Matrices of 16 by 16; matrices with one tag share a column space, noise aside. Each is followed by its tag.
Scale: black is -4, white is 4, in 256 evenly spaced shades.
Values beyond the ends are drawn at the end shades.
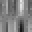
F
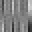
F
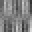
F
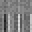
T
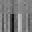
T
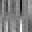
F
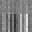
T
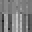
T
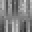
F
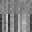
T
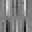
F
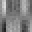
F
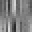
F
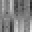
F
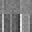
T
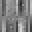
F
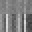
T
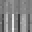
T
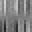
F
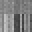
T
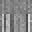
T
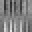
F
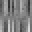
F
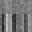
T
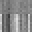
T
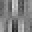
F
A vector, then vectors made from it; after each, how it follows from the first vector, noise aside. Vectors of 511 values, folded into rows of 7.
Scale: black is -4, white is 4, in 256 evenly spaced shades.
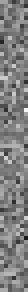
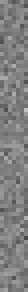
shrunk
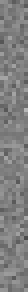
shrunk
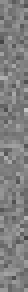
shrunk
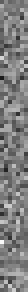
wrapped around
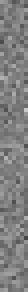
shrunk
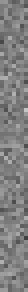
shrunk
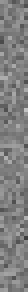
shrunk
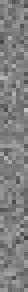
shrunk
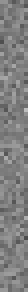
shrunk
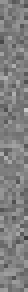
shrunk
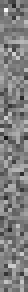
wrapped around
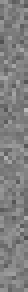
shrunk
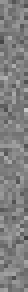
shrunk
